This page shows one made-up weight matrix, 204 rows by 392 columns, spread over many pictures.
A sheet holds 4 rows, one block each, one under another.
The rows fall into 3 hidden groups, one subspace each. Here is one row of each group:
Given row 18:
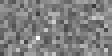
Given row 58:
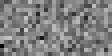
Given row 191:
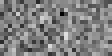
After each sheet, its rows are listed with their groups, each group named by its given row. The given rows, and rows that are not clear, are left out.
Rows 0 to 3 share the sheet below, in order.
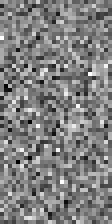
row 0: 18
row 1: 191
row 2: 18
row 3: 191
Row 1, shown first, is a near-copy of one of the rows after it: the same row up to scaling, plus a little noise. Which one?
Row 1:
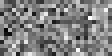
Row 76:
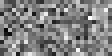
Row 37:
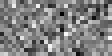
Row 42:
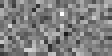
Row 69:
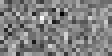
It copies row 76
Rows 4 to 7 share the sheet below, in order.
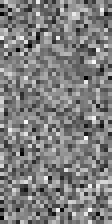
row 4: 18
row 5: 18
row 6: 18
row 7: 18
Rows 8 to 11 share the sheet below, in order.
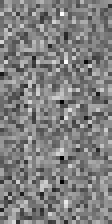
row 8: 191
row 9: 58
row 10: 58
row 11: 191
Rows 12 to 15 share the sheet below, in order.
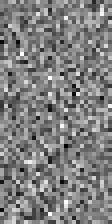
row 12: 18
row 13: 58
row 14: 191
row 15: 191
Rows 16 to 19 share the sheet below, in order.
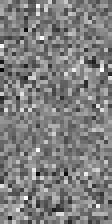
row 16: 58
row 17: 18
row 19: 58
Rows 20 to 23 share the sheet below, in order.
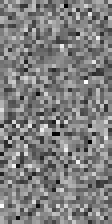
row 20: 58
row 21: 18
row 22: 191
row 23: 18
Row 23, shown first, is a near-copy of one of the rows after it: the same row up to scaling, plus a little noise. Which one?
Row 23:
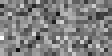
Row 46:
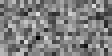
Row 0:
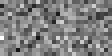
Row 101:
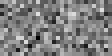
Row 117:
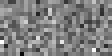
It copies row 0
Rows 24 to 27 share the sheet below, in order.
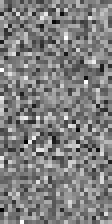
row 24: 191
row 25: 18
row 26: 58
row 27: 18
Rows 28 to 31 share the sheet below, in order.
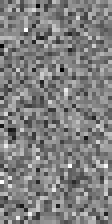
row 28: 58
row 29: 191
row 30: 18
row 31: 18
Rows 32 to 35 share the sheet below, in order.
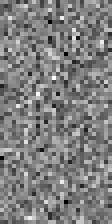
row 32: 58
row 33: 18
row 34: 58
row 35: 191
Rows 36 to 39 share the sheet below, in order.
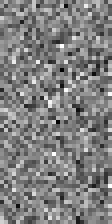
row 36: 58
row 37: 191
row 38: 191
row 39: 191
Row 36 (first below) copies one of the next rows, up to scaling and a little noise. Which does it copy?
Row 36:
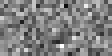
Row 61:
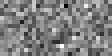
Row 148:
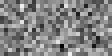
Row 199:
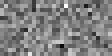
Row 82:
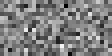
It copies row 61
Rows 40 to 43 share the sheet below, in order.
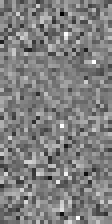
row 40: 191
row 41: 18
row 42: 191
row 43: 58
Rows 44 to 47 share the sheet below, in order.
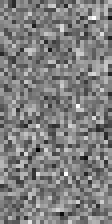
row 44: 191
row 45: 191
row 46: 18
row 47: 58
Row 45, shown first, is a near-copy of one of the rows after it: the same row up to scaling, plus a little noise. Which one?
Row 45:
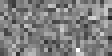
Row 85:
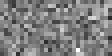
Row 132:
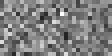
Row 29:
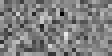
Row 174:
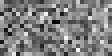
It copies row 85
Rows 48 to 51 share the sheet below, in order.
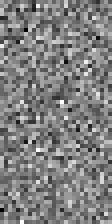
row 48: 58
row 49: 58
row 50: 58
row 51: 18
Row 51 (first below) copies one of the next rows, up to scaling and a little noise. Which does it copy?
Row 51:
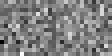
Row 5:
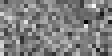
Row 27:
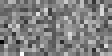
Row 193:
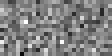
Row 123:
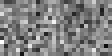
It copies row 27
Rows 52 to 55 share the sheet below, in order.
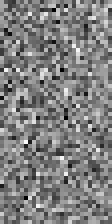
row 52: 191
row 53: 191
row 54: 58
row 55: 58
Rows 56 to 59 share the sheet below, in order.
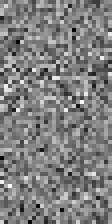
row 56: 58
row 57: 191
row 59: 18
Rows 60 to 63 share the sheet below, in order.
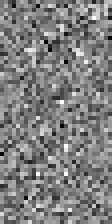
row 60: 191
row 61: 58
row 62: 191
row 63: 58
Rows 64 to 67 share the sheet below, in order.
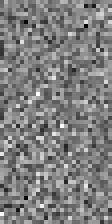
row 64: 18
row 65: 18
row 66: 191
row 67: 58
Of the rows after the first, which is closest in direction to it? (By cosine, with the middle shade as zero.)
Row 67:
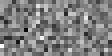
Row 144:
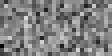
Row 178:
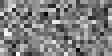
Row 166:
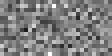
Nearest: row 166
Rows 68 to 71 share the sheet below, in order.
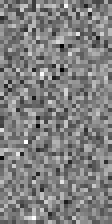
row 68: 58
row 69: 191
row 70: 58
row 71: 191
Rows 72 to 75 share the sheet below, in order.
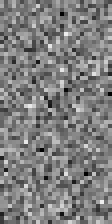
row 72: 191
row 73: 191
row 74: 58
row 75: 58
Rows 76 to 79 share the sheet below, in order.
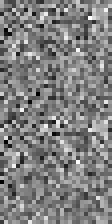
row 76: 191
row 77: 18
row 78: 191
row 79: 18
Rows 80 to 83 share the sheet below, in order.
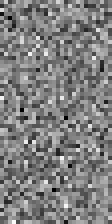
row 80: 18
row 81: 18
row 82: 58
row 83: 191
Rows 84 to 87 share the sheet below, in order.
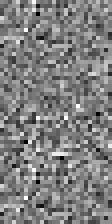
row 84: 58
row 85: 191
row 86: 58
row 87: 58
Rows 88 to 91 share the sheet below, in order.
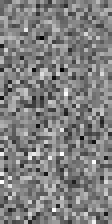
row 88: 58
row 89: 191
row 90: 18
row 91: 18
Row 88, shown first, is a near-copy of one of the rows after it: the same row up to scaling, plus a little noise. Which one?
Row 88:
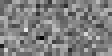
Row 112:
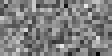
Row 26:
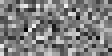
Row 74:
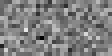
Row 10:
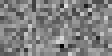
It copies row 74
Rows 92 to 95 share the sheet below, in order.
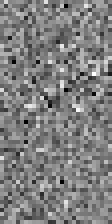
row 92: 58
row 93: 191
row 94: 58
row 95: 191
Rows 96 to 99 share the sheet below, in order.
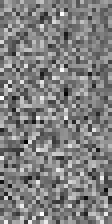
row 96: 191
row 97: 191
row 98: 58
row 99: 18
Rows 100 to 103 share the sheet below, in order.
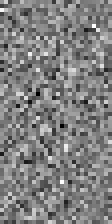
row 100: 18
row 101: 18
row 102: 191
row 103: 191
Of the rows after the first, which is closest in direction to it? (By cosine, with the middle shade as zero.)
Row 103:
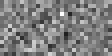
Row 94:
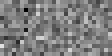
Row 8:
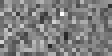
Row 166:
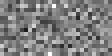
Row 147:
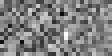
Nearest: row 8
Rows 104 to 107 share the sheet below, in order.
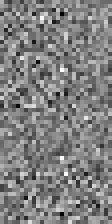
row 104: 191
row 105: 191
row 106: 58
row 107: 58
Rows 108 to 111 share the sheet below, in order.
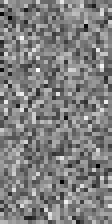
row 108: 18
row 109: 18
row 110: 58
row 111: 191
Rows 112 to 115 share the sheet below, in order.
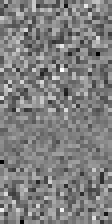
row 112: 58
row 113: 191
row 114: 58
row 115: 18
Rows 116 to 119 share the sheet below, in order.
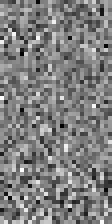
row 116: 18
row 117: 18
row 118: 191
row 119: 18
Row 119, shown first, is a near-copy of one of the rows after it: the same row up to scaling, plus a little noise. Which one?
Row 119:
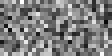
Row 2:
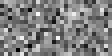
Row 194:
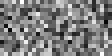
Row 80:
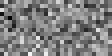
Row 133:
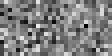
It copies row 194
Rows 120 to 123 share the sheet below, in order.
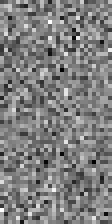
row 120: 58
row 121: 191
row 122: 18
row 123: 18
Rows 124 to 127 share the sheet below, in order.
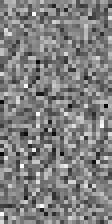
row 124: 191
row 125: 58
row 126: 18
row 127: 58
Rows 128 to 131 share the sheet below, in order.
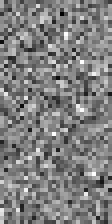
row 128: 191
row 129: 191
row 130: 18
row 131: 18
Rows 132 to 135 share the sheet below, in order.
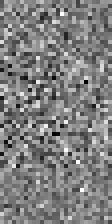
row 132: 191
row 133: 18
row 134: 191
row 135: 58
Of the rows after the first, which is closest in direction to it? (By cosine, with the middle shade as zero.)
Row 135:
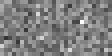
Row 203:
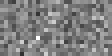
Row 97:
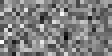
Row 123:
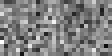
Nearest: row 97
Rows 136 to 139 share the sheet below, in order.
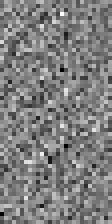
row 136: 191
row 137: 191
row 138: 191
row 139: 58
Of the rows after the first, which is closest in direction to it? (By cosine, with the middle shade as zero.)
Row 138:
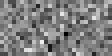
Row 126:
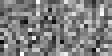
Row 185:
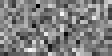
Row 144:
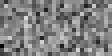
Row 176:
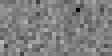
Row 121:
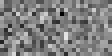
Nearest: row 185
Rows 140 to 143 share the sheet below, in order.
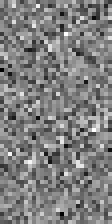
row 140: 191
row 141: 18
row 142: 191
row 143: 58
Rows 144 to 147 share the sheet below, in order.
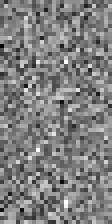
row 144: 58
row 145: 58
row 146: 18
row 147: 191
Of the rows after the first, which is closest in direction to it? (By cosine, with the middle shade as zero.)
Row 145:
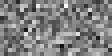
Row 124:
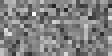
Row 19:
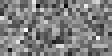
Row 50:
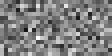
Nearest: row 50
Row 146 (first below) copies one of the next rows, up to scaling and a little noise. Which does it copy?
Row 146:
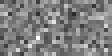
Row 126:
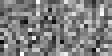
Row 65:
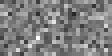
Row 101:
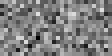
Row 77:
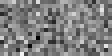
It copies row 65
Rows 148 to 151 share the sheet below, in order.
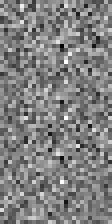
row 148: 58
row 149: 58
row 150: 58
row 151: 191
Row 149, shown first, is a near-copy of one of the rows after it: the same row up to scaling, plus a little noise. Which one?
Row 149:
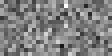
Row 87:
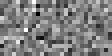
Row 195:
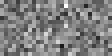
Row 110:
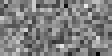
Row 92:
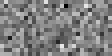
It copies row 195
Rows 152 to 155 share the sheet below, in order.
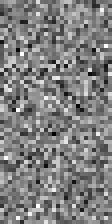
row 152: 18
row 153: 191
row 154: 18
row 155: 18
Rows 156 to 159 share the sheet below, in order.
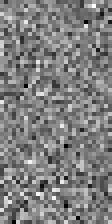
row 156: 18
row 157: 58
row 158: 191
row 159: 191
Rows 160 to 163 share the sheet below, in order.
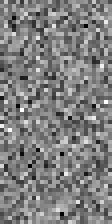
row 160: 18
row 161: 18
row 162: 18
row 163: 58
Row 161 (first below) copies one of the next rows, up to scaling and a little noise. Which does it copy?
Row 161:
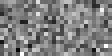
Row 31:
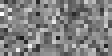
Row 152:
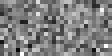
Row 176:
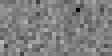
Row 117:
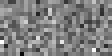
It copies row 152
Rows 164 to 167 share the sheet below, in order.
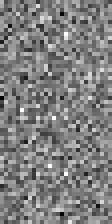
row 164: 191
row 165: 18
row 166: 58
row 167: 58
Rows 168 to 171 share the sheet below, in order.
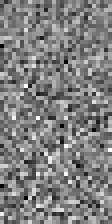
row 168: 58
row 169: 58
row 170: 191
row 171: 58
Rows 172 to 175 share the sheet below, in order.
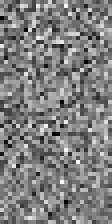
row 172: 58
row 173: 58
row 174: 191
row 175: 191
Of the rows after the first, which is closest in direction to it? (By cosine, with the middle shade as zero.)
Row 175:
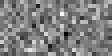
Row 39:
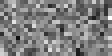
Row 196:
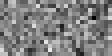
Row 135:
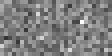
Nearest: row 135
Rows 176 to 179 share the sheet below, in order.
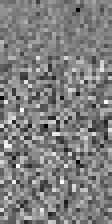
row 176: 18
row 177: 18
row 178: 191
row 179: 191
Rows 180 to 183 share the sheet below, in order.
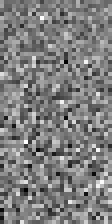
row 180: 191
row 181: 58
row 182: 58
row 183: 18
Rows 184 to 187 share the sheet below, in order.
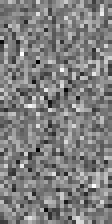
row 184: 18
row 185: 191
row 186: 18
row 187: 191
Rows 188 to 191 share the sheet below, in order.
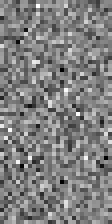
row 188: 58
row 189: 191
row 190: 18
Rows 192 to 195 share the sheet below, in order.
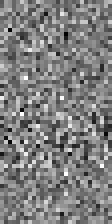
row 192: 191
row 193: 18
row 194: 18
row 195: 58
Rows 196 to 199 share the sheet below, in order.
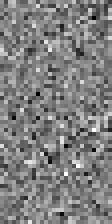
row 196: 191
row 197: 18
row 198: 191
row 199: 58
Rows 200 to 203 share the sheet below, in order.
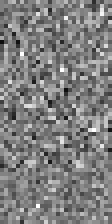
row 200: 18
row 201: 191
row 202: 191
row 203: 18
